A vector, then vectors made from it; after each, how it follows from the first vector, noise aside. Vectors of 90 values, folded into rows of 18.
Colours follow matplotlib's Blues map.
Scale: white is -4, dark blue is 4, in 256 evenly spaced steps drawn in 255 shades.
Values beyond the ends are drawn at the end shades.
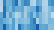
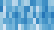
negated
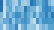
negated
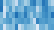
negated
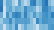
negated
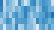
negated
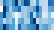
scaled up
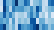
scaled up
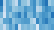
negated
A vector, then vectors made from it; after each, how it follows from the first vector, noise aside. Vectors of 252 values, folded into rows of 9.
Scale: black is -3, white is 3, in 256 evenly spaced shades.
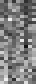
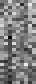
reversed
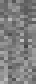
shrunk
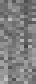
shrunk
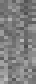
shrunk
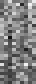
reversed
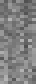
shrunk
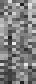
reversed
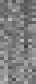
shrunk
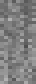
shrunk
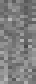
shrunk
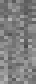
shrunk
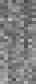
shrunk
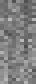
shrunk
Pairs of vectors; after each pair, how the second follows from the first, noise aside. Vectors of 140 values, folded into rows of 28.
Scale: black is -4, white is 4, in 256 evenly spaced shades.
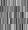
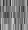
shuffled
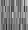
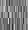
shuffled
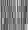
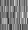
shuffled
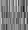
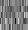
shuffled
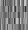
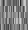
sign-scrambled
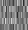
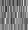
sign-scrambled
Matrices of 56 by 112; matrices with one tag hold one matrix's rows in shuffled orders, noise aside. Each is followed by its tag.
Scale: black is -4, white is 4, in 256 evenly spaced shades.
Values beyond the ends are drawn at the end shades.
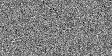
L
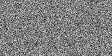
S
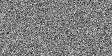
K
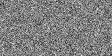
L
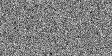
S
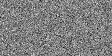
L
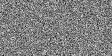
L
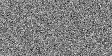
K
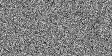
S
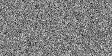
S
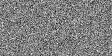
L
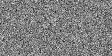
L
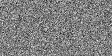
L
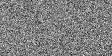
K
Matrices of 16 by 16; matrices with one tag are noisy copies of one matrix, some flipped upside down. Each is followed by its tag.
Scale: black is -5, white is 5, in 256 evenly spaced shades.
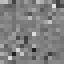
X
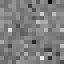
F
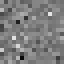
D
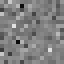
D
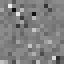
X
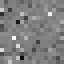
D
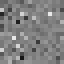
D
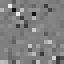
X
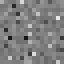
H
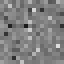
H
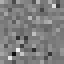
X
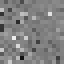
D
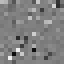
X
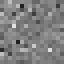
D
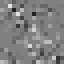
X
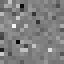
D
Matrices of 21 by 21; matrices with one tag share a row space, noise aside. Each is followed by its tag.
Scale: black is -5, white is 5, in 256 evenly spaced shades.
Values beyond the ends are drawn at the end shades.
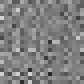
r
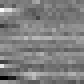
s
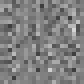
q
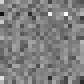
r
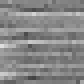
s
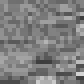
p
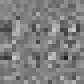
q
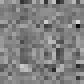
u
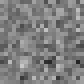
u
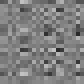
u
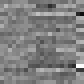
p
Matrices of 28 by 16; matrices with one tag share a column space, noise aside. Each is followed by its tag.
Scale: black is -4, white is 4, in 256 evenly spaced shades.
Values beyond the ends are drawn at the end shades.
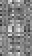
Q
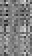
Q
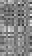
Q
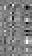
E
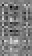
E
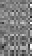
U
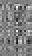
E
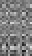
U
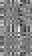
Q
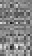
U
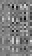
E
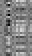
Q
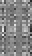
Q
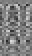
E
